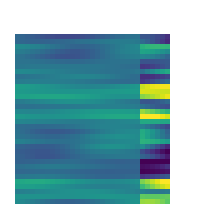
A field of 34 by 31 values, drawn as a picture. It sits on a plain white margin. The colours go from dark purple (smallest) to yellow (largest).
Seam: vertical, 80% of the way across, the left part calmer. Grain: streaks across. Ninth with the highest average: middle right. Histogram: skewed, a long tail of high values. Average level on the scale: 40%.
